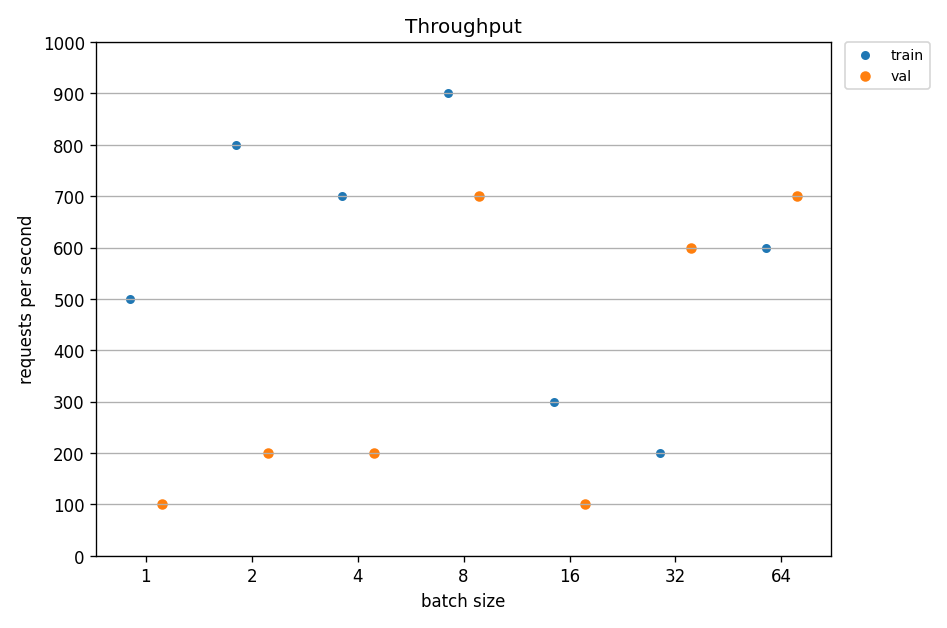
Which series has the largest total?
train
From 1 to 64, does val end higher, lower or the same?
higher
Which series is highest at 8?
train
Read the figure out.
Title: Throughput
x-axis: batch size, ticks 1 2 4 8 16 32 64
y-axis: requests per second, ticks 0 100 200 300 400 500 600 700 800 900 1000
Legend: train, val
Values:
train: 500 800 700 900 300 200 600
val: 100 200 200 700 100 600 700
